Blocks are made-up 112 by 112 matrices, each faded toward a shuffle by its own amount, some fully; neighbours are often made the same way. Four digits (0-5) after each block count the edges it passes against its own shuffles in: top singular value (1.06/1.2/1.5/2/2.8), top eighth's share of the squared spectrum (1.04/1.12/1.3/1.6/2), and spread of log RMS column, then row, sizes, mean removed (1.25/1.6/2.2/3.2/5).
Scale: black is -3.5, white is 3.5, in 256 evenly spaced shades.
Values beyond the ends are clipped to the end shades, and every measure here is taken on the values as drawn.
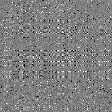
5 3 2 3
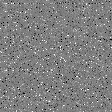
3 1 0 0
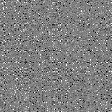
4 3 2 2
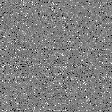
4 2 1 2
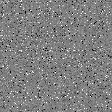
3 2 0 1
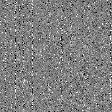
2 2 3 0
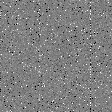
2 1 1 0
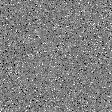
0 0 0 1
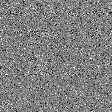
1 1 0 2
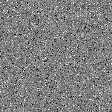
0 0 0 0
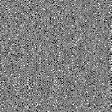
4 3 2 2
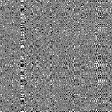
5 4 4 3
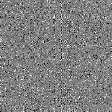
4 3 2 1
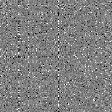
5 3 2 2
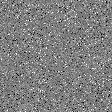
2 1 0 0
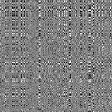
5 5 4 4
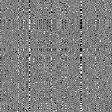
5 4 3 2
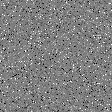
0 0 0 0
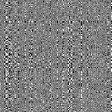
5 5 4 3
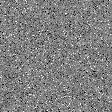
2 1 0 0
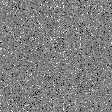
2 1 0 0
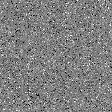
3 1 0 0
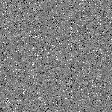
3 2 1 0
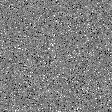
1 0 0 0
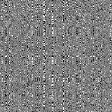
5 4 4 2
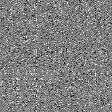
3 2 2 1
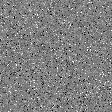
0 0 0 0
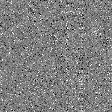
3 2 2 0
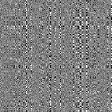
5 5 4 3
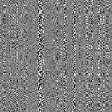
5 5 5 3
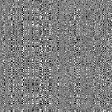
5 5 4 3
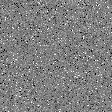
1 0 0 0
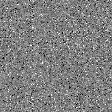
3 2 1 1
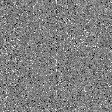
3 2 2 0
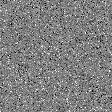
2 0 0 0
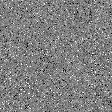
2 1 0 0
